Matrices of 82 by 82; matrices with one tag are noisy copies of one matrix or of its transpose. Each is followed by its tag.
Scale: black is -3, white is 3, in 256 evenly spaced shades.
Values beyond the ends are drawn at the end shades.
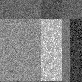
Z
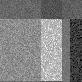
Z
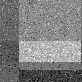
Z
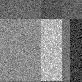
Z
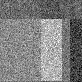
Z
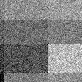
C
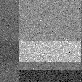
Z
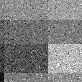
C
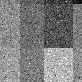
C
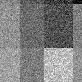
C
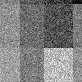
C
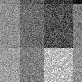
C
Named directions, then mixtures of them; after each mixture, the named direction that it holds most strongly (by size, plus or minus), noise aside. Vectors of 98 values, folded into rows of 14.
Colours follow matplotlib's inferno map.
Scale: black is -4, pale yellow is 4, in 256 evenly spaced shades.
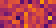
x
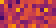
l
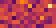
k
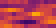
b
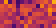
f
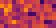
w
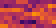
b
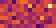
k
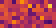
k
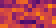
b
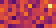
k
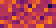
k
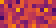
l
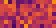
f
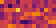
l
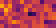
w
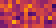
w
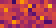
k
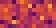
k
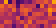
f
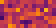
l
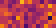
x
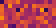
l
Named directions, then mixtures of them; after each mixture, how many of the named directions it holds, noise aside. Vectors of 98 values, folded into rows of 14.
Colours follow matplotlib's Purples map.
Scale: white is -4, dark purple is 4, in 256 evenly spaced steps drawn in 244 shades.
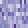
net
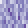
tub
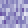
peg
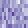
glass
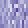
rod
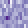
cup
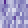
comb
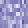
two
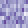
one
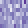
two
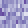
two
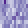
one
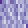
one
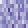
one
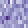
one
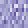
three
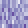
one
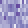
one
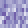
two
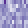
three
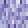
three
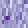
two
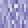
two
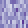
two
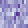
two
